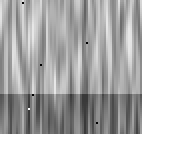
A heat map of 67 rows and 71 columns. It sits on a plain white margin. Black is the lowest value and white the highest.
The top left is the ninth with the highest average. The bottom middle is the ninth with the lowest average. A horizontal seam about 70% of the way down splits the table, and the top part is higher. The grain runs up and down. Overall the values sit about 60% of the way up the scale. Six lone cells stand out: one far higher and five far lower than their neighbours.
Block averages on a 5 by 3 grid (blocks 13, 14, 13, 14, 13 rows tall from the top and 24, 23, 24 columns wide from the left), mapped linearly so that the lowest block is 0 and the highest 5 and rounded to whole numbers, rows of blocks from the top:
544
545
444
222
101
